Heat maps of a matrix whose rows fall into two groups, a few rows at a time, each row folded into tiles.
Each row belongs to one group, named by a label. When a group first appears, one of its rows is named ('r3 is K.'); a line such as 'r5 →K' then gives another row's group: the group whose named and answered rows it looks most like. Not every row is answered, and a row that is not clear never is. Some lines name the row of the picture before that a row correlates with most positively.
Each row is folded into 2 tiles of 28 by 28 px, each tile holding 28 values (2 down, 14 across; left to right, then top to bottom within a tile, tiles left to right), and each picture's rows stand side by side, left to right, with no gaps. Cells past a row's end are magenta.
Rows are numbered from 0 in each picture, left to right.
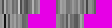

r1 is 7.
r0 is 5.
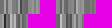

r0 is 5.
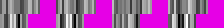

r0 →5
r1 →5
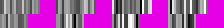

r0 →7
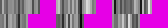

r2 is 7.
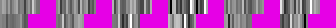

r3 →7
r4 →5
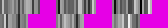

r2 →7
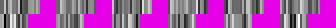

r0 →5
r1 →7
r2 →7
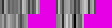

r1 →5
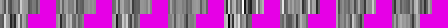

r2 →5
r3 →5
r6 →7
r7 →7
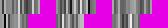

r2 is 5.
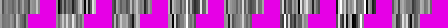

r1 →7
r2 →7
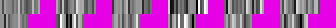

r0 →5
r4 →7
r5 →7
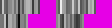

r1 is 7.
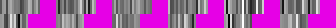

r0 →5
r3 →7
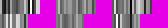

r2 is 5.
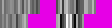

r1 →5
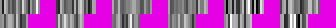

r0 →7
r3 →7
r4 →7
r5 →5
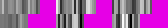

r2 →5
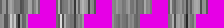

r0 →5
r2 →7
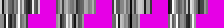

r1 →5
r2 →5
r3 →7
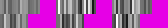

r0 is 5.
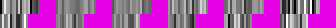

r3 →7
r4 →5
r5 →7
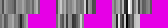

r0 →7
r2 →7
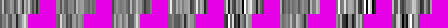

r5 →7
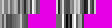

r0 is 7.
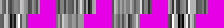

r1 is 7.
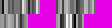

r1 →5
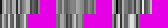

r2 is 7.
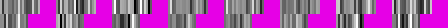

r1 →5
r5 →7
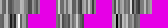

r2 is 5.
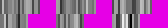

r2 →5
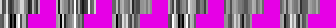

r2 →5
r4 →5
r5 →5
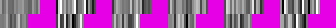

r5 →7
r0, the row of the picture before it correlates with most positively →0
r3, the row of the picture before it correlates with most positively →4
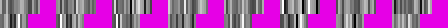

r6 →5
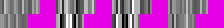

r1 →5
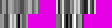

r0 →5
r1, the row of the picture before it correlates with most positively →3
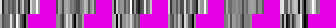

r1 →5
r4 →5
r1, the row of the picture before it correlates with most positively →0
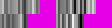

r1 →7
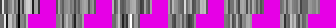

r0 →5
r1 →5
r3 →7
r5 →5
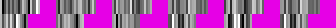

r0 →7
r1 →7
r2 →5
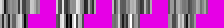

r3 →5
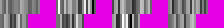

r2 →5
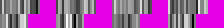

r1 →5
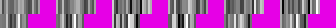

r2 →7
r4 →7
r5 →7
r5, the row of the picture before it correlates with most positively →3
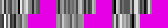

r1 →7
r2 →7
